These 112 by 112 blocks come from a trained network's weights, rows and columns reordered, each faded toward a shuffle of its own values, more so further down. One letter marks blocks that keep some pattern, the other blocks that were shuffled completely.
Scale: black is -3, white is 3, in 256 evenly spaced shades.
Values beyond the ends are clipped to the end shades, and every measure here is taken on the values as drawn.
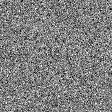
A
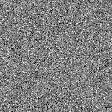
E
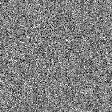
E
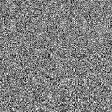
E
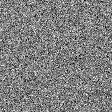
A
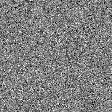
E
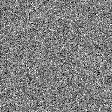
E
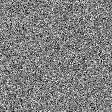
A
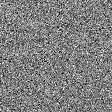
A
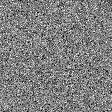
A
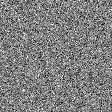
A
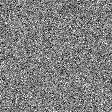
A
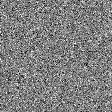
E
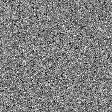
A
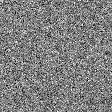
A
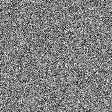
A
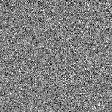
E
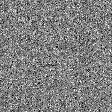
E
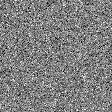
A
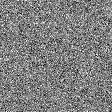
A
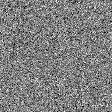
E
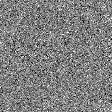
E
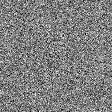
E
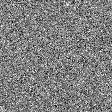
A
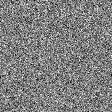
A
